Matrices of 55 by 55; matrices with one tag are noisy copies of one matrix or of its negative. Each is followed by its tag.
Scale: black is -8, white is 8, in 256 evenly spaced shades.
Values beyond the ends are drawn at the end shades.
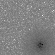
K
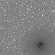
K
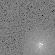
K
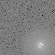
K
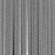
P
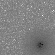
K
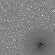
K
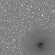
K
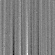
P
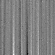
P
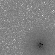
K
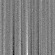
P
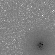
K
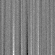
P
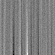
P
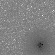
K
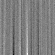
P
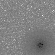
K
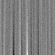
P
